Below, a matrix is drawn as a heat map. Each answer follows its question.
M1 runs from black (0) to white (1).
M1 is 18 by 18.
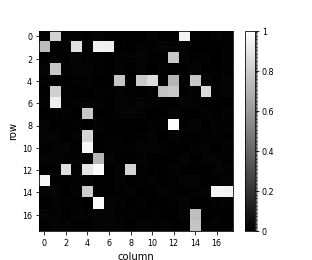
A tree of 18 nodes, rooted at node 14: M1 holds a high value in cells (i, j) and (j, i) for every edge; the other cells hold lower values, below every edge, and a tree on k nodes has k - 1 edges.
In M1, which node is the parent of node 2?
12
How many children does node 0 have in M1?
1
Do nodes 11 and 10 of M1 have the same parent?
no
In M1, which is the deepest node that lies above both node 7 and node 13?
4
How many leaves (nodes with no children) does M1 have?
12
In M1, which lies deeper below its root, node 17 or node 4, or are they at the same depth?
the same depth
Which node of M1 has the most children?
4
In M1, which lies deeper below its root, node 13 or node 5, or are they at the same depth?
node 13
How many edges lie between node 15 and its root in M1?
4
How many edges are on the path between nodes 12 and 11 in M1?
2
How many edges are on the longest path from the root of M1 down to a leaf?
6
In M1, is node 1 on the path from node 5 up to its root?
no
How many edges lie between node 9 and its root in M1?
2
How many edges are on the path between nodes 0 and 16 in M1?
6
